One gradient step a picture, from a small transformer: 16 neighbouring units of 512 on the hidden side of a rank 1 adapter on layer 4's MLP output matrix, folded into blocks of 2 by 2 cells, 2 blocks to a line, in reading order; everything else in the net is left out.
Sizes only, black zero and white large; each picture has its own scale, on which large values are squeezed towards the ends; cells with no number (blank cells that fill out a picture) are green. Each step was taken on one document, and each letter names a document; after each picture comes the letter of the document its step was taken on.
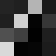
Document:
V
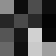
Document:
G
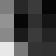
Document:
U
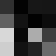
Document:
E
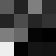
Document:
V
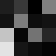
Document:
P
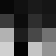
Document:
E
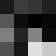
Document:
E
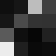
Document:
V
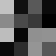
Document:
G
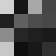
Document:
V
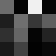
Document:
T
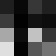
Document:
E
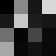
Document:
P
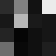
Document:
P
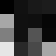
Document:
E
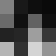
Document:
G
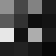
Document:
U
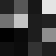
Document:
P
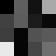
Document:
P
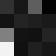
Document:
U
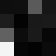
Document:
V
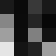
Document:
E
